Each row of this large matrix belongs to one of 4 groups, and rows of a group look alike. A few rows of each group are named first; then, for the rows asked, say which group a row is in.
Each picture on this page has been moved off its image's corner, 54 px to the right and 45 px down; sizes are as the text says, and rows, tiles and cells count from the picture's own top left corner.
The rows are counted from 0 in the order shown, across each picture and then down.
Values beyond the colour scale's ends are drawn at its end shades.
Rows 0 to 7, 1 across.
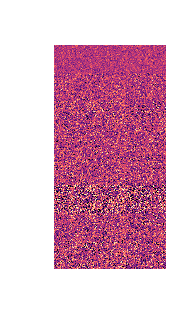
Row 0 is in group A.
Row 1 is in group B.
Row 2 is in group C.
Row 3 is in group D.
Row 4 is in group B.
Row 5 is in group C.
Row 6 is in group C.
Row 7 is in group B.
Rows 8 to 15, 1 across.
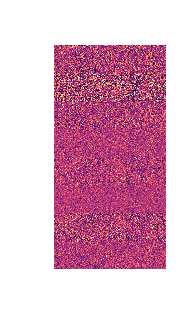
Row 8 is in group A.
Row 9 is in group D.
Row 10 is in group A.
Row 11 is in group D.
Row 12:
B
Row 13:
D
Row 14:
B
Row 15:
A
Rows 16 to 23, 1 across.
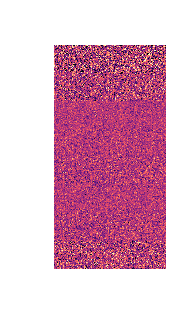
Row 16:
A
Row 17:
A
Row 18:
C
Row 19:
B
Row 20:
A
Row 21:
B
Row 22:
A
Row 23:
D
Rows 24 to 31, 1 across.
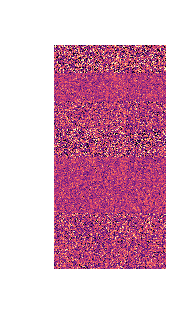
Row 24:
D
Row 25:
B
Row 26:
B
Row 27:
C
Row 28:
C
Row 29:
A
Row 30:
A
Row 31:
B
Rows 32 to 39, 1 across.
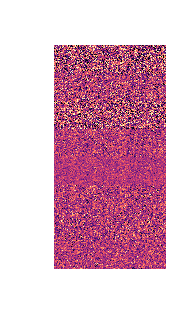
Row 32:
C
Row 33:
B
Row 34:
D
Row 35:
C
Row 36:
C
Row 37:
C
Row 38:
A
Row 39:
D
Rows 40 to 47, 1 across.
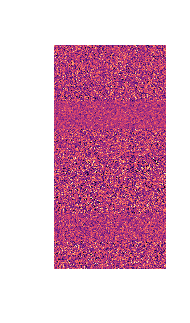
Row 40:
B
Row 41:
A
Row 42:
D
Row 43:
D
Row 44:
C
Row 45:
D
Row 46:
A
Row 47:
D
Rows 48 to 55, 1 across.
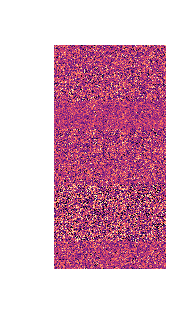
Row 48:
D
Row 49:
B
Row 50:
C
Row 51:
C
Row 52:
D
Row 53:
C
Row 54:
B
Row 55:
D
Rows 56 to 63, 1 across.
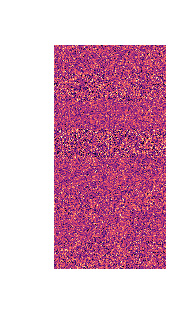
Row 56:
A
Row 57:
B
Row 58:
A
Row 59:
A
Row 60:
C
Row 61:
A
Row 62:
C
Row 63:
B
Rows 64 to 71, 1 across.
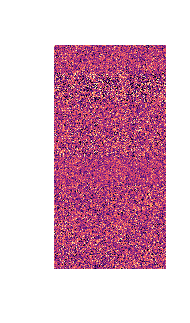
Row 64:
B
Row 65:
C
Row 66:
D
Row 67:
D
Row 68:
B
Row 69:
A
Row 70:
B
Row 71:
A
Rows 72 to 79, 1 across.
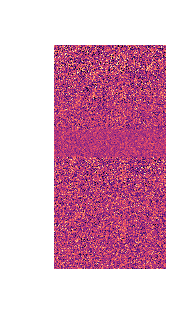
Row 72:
B
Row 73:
C
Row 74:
B
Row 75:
A
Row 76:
C
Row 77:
D
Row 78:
B
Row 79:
D
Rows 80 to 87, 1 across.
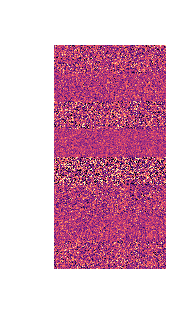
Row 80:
D
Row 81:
A
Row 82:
B
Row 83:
B
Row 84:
D
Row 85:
C
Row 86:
B
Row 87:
B
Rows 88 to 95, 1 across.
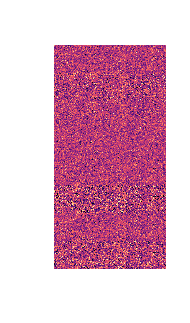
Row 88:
B
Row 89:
C
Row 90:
C
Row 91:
D
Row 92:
B
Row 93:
B
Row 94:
B
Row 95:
B
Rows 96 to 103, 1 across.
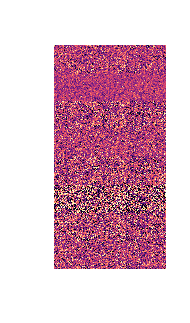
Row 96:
B
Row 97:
A
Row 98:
C
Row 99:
D
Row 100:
C
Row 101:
B
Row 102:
B
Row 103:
B
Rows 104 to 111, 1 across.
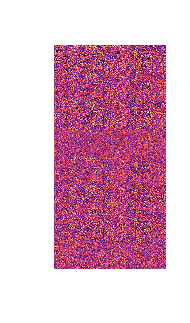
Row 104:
C
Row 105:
C
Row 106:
C
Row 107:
A
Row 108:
C
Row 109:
C
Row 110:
C
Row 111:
B
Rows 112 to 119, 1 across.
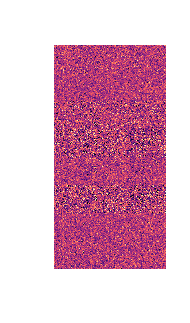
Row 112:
D
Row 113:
A
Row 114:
D
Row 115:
C
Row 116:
C
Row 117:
C
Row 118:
A
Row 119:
A
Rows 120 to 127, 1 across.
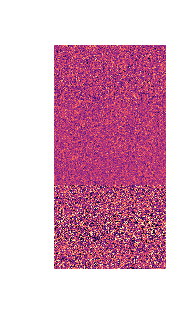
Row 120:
C
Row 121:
A
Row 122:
B
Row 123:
D
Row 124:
A
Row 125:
D
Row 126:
A
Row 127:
D
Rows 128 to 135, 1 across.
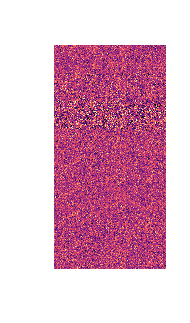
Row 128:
C
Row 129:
B
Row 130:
C
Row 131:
D
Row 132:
B
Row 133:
B
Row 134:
A
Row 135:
B
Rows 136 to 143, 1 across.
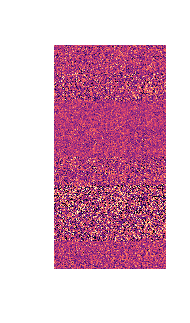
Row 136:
B
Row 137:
A
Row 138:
B
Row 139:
C
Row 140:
C
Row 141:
B
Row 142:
A
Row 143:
A
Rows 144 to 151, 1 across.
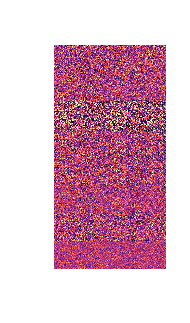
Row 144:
A
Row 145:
D
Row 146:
B
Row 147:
B
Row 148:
B
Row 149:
D
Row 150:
D
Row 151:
D
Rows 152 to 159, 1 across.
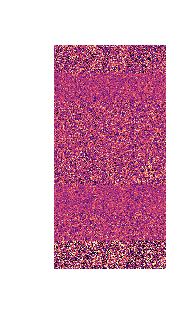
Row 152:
C
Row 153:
A
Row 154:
D
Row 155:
D
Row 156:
A
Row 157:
C
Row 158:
D
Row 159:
C
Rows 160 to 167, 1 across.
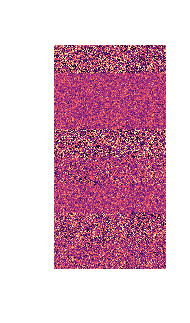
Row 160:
B
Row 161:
D
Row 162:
B
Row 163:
D
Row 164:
A
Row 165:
D
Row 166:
C
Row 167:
B
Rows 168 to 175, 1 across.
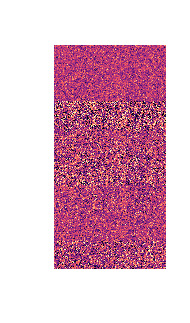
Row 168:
D
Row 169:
B
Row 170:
C
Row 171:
B
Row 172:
B
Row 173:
C
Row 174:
D
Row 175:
A
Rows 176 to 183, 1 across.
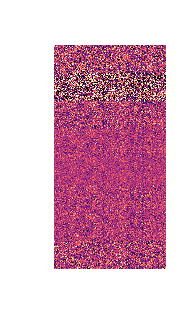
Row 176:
B
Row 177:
C
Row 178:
C
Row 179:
C
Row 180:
C
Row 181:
C
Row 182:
C
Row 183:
B
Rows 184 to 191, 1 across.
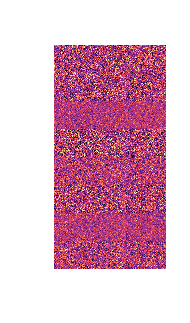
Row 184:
A
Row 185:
C
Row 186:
A
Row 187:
D
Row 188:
D
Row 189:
B
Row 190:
B
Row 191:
B
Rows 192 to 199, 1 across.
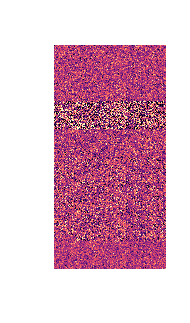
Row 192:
D
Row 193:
B
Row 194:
B
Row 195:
A
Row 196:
B
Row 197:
B
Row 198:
B
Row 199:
C
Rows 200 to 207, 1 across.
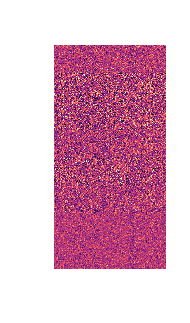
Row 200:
D
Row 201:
A
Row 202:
A
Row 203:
A
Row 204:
B
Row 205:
A
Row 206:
D
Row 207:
D
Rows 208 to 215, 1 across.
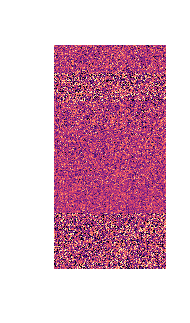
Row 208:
B
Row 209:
D
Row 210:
C
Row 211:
A
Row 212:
D
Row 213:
B
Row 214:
A
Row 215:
B
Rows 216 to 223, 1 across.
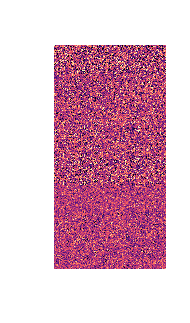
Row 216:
B
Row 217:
A
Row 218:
D
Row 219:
D
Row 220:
D
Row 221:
D
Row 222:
B
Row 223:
C
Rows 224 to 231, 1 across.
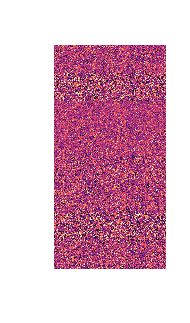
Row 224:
C
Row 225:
D
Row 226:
B
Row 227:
D
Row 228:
D
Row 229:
B
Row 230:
D
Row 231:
B
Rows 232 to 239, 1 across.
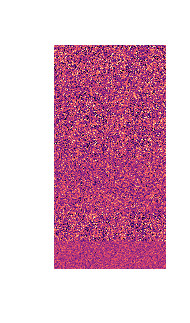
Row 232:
B
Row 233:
A
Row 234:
C
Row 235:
C
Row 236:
A
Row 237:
D
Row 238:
C
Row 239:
D
